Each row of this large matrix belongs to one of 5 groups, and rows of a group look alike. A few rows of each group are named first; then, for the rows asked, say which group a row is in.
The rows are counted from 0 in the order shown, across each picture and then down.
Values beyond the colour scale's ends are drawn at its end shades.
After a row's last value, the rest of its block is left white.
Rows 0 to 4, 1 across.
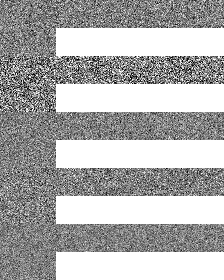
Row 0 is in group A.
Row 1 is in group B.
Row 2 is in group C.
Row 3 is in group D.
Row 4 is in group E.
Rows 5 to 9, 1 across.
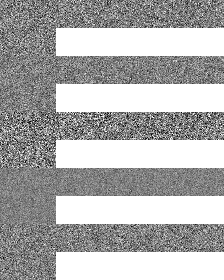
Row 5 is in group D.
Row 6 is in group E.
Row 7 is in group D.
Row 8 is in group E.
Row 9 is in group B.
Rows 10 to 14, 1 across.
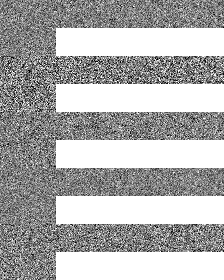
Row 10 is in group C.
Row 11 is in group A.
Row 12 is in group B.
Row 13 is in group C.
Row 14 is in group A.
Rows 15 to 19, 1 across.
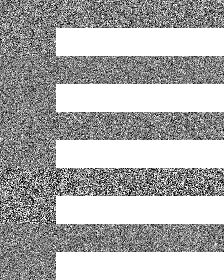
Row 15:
E
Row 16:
A
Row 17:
A
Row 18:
E
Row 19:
C
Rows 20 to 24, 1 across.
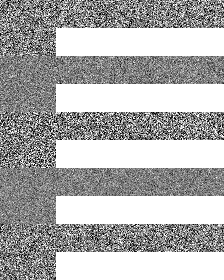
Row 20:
E
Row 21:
C
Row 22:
C
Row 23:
D
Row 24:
B
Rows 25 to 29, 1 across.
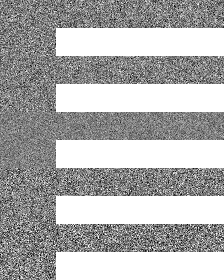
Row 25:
C
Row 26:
B
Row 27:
C
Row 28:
E
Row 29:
D
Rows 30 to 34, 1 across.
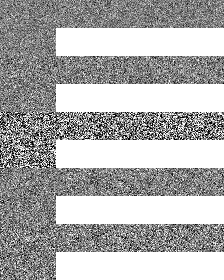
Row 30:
D
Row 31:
C
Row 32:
E
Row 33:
B
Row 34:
B
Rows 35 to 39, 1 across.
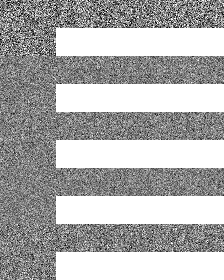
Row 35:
E
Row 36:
C
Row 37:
A
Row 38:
C
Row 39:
E
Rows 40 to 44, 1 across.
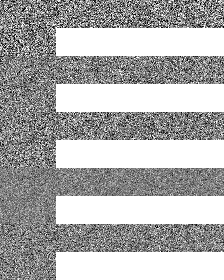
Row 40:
A
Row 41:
B
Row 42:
D
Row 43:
D
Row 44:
A
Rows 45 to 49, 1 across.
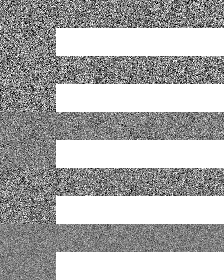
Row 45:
A
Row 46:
E
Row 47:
B
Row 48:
E
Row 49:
D
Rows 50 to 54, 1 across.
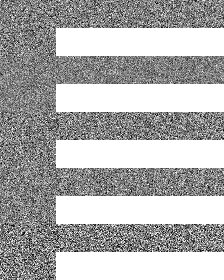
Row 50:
A
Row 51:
D
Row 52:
A
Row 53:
E
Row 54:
A
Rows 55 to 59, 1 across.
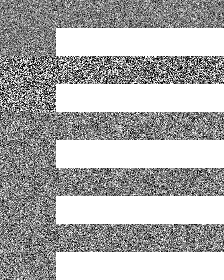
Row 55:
C
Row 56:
D
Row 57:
B
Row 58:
D
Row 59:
A
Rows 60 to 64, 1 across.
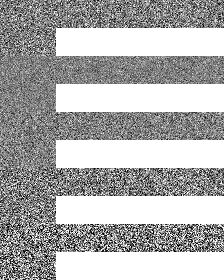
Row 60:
C
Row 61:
B
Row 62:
A
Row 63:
C
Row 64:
E
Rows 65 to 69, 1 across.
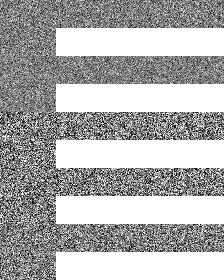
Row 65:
C
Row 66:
D
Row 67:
E
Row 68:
A
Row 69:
E
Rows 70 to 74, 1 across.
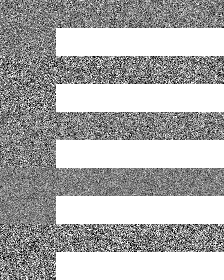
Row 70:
C
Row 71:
C
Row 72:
E
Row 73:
D
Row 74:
B
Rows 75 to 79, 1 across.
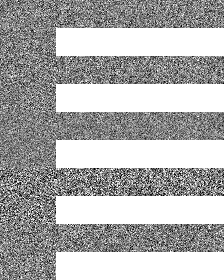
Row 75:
E
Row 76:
C
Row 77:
C
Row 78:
C
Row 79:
D
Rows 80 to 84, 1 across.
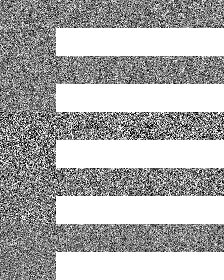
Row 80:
A
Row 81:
E
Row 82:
B
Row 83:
C
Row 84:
C
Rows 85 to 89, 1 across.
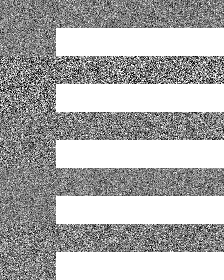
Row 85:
D
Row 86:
B
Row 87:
A
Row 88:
E
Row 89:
D
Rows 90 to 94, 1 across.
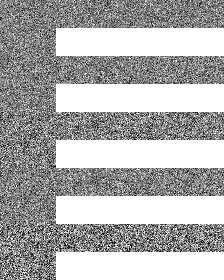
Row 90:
D
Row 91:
E
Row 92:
B
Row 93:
B
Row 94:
E
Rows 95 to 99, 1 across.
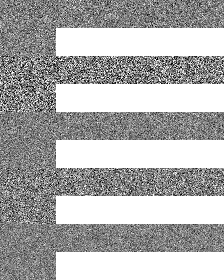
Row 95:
D
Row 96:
A
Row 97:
C
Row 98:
E
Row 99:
B
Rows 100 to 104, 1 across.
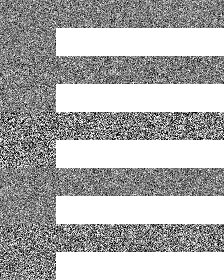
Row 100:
C
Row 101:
D
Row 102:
A
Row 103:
D
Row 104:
C
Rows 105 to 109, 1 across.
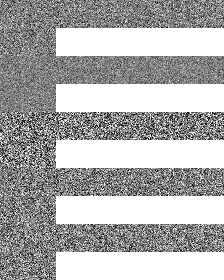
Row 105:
A
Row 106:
C
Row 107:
D
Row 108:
A
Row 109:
E
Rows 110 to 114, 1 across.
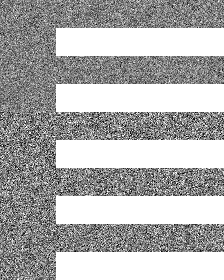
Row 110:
B
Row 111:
C
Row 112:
B
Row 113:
E
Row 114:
A
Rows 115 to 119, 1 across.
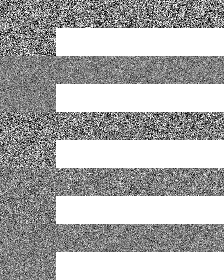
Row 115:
E
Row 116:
B
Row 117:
D
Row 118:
B
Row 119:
D
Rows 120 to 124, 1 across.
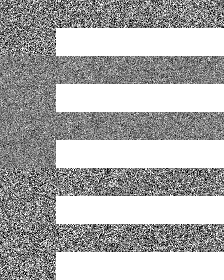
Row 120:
C
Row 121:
D
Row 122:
B
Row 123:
D
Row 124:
D
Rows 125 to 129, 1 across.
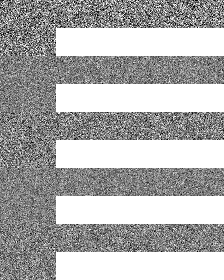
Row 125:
B
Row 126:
C
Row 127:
A
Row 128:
E
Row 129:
B
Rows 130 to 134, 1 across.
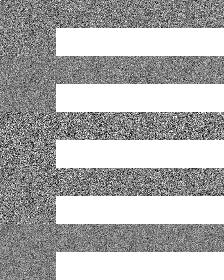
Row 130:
A
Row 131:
B
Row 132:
E
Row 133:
A
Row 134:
E
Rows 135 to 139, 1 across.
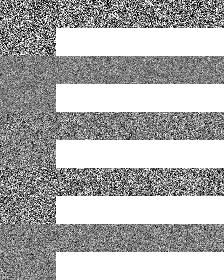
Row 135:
D
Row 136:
D
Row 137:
E
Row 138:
C
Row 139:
A
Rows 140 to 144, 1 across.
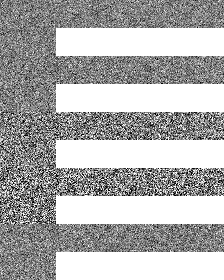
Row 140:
B
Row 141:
A
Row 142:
A
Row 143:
E
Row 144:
D
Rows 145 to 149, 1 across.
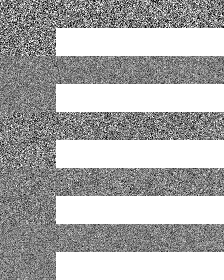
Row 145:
C
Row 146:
C
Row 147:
D
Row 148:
B
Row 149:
A
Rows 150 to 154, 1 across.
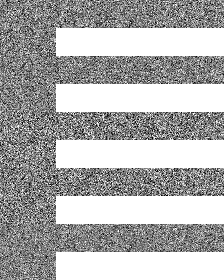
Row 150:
E
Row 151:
A
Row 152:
D
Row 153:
A
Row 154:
E
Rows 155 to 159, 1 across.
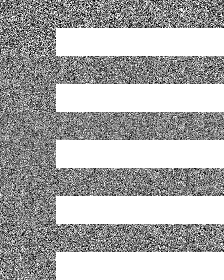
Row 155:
C
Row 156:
E
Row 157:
E
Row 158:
A
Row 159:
A
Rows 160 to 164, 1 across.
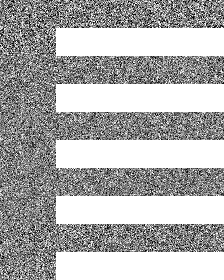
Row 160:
A
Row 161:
C
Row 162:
A
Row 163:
D
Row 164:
D
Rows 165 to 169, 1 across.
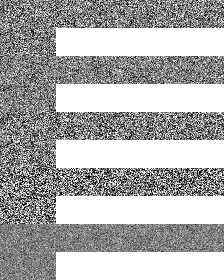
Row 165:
E
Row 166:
B
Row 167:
E
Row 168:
D
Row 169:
B
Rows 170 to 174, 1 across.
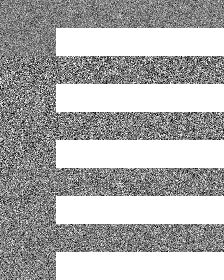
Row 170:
B
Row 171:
D
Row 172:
A
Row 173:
B
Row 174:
A
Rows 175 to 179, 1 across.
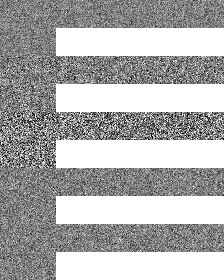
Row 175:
E
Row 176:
E
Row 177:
D
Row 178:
C
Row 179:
B
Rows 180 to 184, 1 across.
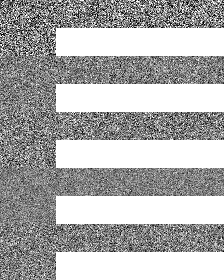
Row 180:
B
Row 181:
C
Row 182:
D
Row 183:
E
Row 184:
C
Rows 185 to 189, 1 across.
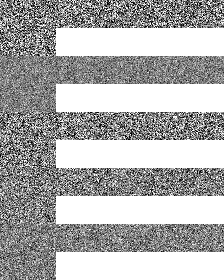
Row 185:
D
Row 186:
E
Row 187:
E
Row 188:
D
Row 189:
B
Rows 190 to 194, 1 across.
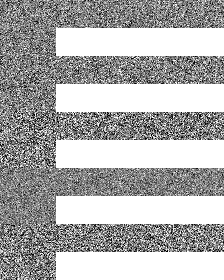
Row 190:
E
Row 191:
B
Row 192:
D
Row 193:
B
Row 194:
A
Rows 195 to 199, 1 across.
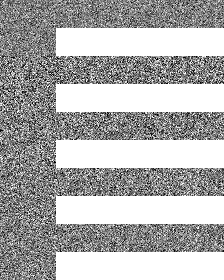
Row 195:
B
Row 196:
A
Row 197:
D
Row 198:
C
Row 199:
C
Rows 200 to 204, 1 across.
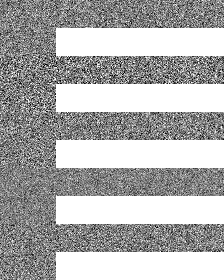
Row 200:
E
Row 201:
C
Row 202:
C
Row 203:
B
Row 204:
A
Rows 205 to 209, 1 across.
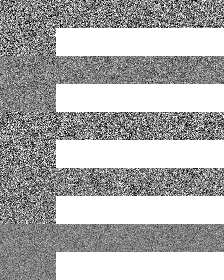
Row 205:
A
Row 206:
D
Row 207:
E
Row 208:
B
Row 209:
D
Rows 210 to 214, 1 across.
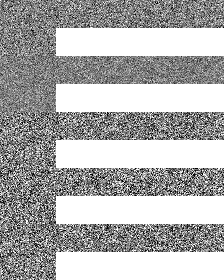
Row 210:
A
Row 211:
D
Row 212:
D
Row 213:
B
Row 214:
D
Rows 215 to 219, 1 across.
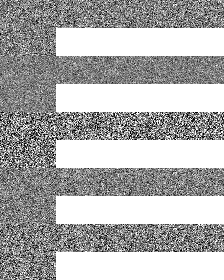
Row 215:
E
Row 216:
D
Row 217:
B
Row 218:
E
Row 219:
E
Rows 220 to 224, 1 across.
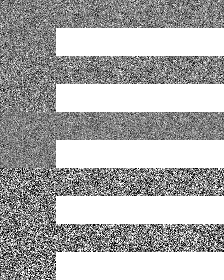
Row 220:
B
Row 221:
B
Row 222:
B
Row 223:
B
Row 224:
C
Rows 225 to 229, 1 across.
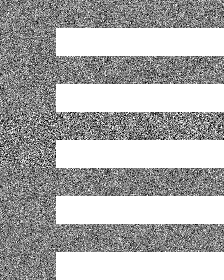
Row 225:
E
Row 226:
D
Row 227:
C
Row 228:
D
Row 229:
B
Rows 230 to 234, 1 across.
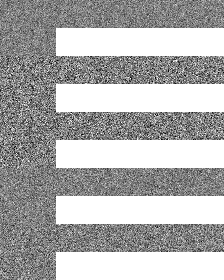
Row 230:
E
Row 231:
E
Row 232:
A
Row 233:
D
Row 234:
A
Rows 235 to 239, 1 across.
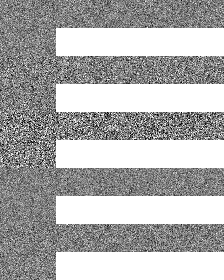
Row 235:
D
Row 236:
E
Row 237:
D
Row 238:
E
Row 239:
D
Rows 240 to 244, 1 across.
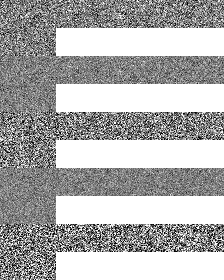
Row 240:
B
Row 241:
B
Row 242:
A
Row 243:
D
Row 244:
C
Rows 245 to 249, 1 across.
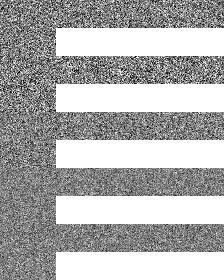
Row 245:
C
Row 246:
B
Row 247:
E
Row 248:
E
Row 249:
D
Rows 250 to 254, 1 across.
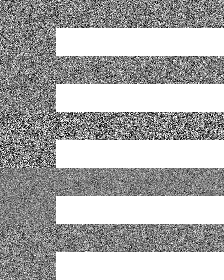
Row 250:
A
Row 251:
B
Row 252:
E
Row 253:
B
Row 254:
E
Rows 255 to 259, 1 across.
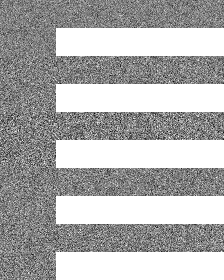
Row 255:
B
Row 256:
C
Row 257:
C
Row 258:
D
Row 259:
A
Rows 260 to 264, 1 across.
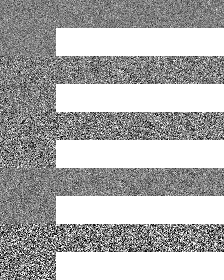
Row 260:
D
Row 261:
B
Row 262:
A
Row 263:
B
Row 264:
C
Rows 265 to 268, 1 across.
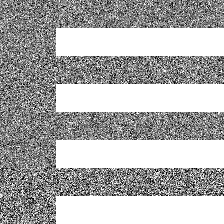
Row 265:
D
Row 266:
C
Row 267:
B
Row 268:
A
